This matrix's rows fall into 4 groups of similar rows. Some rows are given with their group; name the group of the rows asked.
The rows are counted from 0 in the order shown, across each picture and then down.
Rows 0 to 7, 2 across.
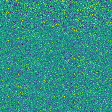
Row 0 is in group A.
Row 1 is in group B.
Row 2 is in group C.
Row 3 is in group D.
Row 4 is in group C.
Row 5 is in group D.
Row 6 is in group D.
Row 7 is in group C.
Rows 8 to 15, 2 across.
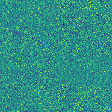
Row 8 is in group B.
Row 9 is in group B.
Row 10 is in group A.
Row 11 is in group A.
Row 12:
C
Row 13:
C
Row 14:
B
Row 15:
B
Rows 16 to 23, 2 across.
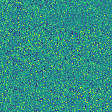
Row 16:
D
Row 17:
C
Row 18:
B
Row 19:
A
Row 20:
A
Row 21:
D
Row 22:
A
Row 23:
D
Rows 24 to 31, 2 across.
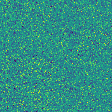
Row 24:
A
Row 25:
D
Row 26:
B
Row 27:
A
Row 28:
B
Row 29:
D
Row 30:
B
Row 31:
A
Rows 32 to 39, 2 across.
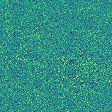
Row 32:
A
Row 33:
C
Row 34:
B
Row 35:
B
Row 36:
D
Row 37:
B
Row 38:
D
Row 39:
D
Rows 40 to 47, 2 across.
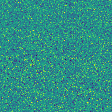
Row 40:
D
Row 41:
C
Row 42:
B
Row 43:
C
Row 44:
A
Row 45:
B
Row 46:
D
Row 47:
D
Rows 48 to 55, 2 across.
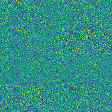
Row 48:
D
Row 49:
D
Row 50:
D
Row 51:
A
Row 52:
B
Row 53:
B
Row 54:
B
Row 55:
A
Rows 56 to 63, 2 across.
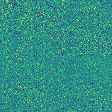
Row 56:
A
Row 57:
B
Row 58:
A
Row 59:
B
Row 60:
D
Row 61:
B
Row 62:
D
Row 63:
C
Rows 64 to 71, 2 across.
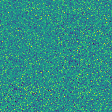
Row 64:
C
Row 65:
C
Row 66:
D
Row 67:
A
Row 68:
A
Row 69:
A
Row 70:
A
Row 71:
C
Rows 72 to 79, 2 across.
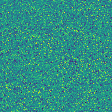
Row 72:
C
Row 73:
C
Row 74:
C
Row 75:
D
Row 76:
B
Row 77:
A
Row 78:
B
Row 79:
B
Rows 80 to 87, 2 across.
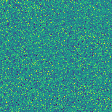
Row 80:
D
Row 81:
D
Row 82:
B
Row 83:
C
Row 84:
C
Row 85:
C
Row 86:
D
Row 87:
C
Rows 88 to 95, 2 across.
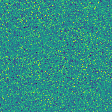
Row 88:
B
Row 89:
B
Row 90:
B
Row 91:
D
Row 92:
B
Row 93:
A
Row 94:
C
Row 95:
D
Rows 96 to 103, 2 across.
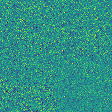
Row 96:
B
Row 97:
B
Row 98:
D
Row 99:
B
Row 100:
C
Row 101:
D
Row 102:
B
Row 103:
C
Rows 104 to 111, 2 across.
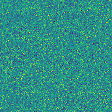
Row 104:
C
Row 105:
C
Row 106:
C
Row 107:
A
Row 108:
A
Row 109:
A
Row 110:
C
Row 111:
C
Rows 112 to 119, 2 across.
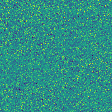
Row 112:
B
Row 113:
C
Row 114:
A
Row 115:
B
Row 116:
B
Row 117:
A
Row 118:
A
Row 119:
B
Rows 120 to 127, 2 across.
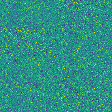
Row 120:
B
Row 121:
D
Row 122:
D
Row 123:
A
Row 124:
B
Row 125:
C
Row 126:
D
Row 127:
A
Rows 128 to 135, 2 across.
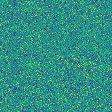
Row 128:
C
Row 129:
D
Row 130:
B
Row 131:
B
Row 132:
B
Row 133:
D
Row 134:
A
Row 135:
A
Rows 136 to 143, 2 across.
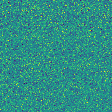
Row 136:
C
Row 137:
C
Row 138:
C
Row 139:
B
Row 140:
B
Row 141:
C
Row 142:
A
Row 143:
D
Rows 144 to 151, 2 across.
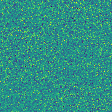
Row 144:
B
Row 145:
D
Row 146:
D
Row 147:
C
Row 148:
A
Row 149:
C
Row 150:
C
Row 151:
A
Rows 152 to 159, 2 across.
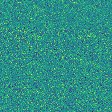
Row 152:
D
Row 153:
D
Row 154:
D
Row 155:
C
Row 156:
D
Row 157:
D
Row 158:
D
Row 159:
B
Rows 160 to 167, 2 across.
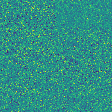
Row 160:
C
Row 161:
D
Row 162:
B
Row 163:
C
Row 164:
D
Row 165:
A
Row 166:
D
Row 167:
C
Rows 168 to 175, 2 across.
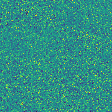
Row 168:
C
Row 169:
D
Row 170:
D
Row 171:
D
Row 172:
B
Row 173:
B
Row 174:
B
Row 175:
A
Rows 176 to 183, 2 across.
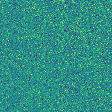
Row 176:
C
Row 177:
A
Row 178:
C
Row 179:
D
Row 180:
D
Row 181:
C
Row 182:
B
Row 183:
A
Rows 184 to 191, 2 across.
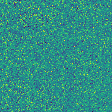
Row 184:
B
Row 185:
D
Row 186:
A
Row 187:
C
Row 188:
D
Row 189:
D
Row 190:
D
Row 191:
B
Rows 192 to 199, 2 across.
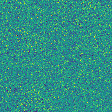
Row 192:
D
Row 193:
B
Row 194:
D
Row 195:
B
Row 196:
C
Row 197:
A
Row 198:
B
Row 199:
D
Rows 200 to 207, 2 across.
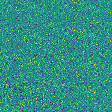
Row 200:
D
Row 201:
D
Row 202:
C
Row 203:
D
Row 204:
B
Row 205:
B
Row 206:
A
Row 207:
B
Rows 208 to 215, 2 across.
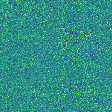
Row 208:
A
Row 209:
D
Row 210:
C
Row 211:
A
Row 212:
C
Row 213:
D
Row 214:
D
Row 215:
B
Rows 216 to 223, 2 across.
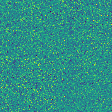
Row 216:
B
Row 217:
D
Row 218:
B
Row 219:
C
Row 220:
B
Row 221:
B
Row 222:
D
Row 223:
C
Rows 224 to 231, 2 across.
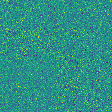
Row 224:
A
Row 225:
C
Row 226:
B
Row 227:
D
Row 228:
D
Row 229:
A
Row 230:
D
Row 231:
D
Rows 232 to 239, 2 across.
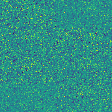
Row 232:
D
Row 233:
C
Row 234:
C
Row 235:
D
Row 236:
C
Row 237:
C
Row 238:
B
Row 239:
C
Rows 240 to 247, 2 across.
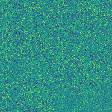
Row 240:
A
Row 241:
C
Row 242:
A
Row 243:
A
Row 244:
B
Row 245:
D
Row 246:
B
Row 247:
D
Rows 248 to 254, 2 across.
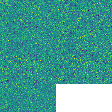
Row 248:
B
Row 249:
A
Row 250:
C
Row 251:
B
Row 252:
D
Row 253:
D
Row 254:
D
